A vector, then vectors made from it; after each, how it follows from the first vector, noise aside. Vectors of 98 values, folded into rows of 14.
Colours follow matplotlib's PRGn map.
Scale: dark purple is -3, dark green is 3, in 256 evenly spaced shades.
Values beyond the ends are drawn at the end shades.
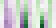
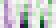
copied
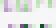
partly zeroed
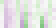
shrunk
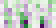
sign-scrambled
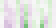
shrunk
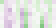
shrunk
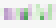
partly zeroed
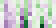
copied
